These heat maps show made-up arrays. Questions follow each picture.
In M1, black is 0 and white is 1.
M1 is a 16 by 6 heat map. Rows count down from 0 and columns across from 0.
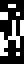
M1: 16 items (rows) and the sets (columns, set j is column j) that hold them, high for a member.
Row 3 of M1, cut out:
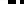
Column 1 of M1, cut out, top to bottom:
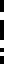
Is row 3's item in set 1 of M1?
yes
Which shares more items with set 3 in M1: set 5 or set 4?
set 5
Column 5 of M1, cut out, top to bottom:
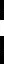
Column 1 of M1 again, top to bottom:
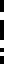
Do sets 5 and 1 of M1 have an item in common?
no
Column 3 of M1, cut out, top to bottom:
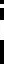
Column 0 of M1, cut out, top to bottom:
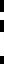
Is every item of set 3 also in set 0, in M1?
no
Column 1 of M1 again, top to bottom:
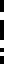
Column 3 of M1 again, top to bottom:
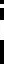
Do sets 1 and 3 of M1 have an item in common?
no
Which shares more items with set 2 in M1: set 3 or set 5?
set 3
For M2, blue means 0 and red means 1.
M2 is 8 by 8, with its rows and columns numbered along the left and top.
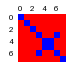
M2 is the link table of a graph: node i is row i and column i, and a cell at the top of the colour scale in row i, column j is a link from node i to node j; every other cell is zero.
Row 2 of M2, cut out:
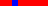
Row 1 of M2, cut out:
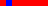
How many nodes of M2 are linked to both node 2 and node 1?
6
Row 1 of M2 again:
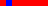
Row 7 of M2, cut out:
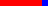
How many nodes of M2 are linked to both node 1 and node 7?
6
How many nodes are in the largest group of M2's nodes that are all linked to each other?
6
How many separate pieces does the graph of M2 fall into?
1
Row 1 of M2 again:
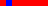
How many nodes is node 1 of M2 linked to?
7
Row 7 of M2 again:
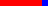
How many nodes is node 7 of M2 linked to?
7
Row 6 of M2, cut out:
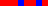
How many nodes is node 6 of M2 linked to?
6
